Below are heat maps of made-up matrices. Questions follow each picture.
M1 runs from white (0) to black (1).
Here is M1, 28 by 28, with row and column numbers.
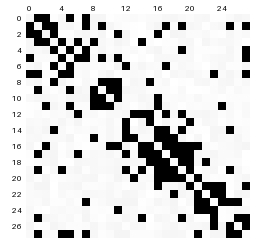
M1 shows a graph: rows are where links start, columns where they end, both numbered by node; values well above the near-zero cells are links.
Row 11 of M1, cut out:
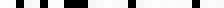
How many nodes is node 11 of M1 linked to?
7
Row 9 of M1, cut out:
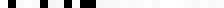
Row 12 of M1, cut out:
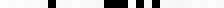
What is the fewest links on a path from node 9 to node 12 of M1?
3
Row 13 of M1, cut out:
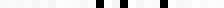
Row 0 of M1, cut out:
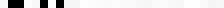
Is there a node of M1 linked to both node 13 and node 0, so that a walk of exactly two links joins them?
no
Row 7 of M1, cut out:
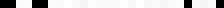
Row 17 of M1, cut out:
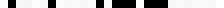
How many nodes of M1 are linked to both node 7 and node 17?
1
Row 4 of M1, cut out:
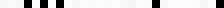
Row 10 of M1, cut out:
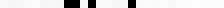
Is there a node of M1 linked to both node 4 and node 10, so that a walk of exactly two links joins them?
no
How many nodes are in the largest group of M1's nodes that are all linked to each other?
5
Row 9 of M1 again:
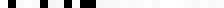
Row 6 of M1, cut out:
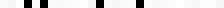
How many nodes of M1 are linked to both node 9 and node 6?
1
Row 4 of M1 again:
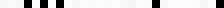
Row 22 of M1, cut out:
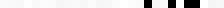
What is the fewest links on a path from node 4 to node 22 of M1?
3
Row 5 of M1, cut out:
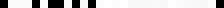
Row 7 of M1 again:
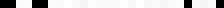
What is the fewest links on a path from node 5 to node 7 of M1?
1
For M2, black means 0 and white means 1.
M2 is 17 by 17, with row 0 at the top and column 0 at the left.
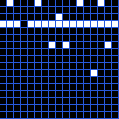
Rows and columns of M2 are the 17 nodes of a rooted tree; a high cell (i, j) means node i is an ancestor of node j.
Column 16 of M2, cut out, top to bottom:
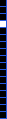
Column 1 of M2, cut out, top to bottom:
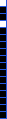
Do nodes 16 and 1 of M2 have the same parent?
no
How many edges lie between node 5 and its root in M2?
2
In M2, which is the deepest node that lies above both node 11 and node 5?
0
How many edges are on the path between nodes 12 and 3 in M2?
1
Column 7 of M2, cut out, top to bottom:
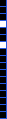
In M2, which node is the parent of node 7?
6
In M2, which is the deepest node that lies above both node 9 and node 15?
6
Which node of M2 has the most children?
3
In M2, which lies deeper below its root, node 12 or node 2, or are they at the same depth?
the same depth
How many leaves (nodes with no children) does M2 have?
12
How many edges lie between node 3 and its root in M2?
0
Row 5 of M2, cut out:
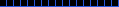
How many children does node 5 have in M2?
0
